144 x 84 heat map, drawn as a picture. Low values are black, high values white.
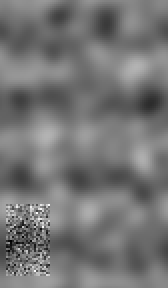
Stripes: horizontal, repeating 4 times. Roughest part: bottom left. Odd patch: rougher, in the bottom left. Slope: none.
